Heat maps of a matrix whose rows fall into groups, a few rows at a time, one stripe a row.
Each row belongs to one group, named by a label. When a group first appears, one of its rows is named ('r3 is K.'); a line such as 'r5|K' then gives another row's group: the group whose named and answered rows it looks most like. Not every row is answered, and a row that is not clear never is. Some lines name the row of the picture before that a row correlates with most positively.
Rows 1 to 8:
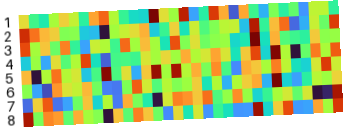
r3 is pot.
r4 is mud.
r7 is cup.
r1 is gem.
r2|pot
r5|gem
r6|mud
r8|pot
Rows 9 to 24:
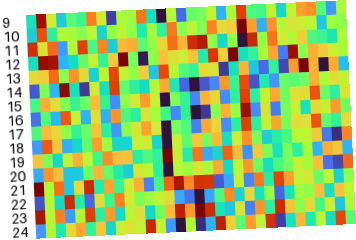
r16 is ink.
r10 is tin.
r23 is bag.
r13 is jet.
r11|bag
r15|cup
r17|cup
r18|cup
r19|gem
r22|ink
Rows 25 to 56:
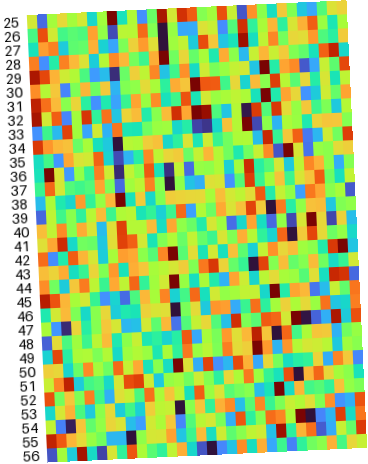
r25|gem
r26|cup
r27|cup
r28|gem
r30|bag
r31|pot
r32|bag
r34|pot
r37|cup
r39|tin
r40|jet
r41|jet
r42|gem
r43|bag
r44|gem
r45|pot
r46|cup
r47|mud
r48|tin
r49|tin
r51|jet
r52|pot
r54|mud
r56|ink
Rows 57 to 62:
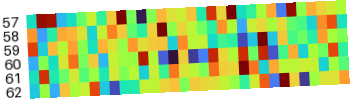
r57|jet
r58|gem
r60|ink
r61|tin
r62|mud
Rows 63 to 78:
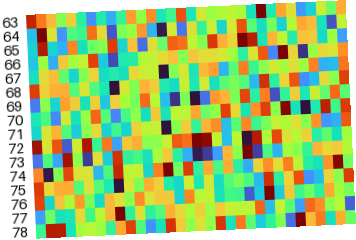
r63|pot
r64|cup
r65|tin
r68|pot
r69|ink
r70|mud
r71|cup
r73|ink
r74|gem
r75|pot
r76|pot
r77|tin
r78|jet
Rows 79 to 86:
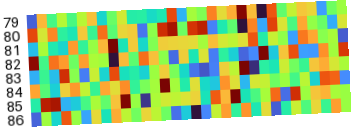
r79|tin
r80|bag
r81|tin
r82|pot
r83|ink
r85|jet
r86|ink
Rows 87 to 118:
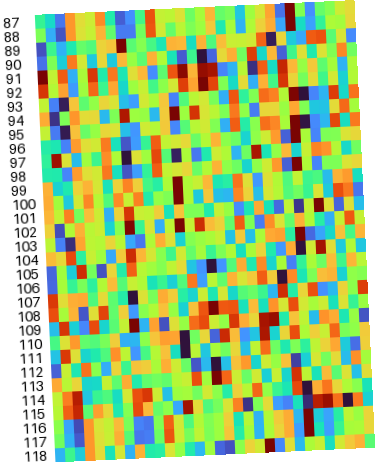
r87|mud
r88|mud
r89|tin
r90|ink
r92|bag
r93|mud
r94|gem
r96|mud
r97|cup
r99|gem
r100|gem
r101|jet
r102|gem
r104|jet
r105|ink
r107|pot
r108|bag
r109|tin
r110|cup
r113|bag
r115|jet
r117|mud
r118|ink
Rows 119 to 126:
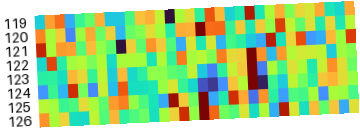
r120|bag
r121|pot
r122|tin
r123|ink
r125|gem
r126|bag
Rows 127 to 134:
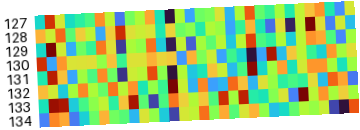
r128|jet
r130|pot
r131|cup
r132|gem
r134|cup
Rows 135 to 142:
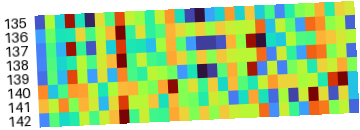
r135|ink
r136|tin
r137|ink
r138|tin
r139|ink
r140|gem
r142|tin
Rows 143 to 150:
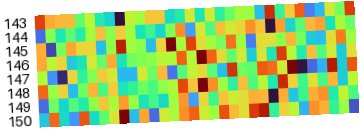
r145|gem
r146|bag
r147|mud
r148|bag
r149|tin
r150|tin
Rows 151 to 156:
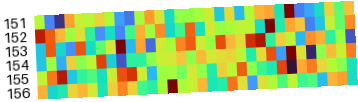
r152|pot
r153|tin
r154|mud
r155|jet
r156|gem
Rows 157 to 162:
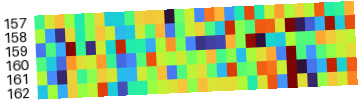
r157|cup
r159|ink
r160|mud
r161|mud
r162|mud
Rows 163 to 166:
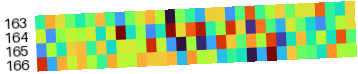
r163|cup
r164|gem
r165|ink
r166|pot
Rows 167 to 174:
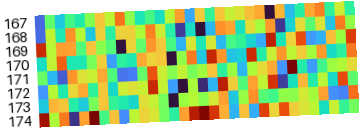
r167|tin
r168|ink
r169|pot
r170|cup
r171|mud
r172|ink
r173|cup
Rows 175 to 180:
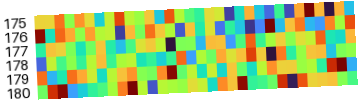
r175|jet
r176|pot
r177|cup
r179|gem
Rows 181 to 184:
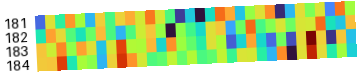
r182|cup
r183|jet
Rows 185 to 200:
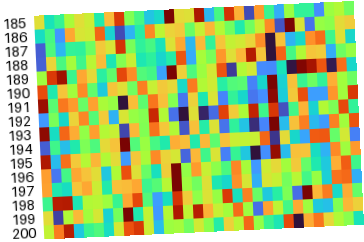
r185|gem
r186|mud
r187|tin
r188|tin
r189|jet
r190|pot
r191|pot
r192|ink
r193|pot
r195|pot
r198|jet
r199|gem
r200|jet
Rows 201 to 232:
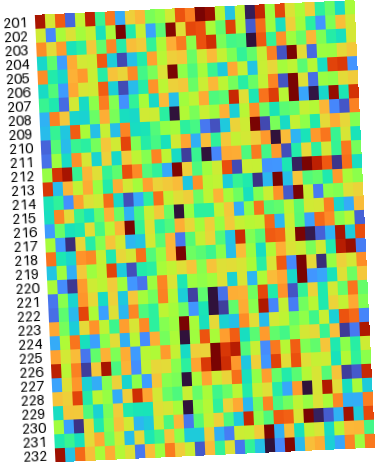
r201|bag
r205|gem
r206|mud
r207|mud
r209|ink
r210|tin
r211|ink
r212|jet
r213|pot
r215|cup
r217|mud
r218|gem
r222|ink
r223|gem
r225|bag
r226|bag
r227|cup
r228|jet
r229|cup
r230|mud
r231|ink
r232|pot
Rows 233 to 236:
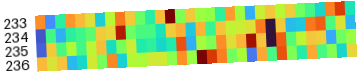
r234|tin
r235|tin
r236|bag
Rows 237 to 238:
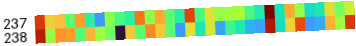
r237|pot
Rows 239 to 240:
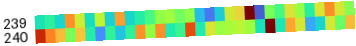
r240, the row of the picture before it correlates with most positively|237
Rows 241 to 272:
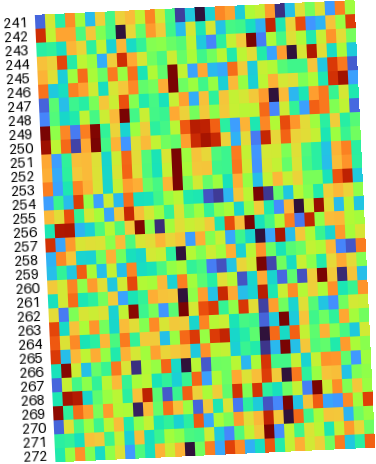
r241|ink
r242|pot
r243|ink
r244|jet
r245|gem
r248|tin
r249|bag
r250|bag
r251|gem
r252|gem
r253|gem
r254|ink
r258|cup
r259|ink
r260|jet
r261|cup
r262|gem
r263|pot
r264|bag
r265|pot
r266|cup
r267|tin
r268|jet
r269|pot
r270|tin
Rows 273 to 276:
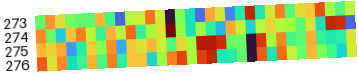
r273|cup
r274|gem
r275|bag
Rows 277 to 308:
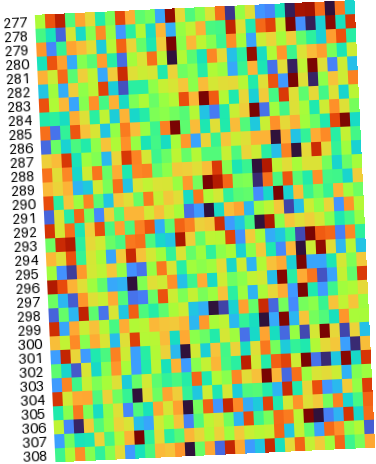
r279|gem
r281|jet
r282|mud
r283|bag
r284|ink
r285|gem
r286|tin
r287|jet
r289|bag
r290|pot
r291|ink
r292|bag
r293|jet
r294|jet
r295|mud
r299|pot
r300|jet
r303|tin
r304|pot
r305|cup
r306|mud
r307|tin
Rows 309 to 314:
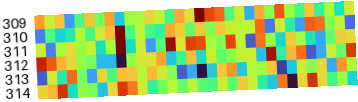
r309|bag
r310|tin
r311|gem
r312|pot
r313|ink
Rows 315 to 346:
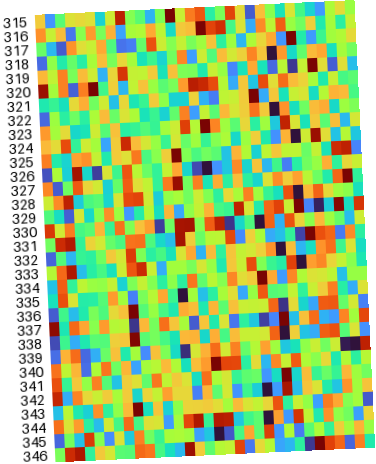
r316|bag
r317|mud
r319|jet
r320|bag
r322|tin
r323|bag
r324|jet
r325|gem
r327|gem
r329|mud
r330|bag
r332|tin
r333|jet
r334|tin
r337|pot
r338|tin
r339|cup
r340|bag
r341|pot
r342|pot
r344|bag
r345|ink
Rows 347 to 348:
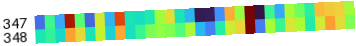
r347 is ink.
